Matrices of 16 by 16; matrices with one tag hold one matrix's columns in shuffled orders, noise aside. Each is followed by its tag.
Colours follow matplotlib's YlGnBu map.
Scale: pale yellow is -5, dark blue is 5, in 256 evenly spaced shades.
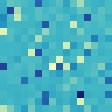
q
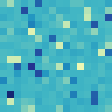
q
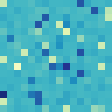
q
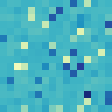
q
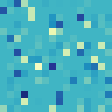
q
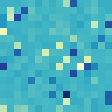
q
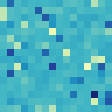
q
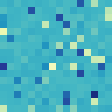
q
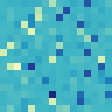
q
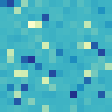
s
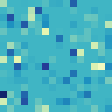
q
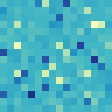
s
